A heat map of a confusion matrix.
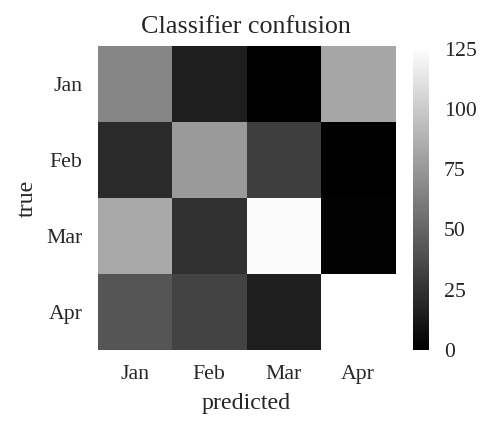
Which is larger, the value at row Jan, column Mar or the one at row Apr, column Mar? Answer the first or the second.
the second
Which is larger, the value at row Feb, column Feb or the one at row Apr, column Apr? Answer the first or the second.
the second
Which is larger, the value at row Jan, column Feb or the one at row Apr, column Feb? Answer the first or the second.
the second
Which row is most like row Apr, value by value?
Jan
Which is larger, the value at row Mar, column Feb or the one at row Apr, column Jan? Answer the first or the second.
the second
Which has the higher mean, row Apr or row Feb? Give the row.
Apr
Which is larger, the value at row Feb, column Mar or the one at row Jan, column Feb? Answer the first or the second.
the first
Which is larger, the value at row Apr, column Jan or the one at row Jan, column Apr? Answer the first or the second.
the second
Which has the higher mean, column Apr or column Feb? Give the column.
Apr
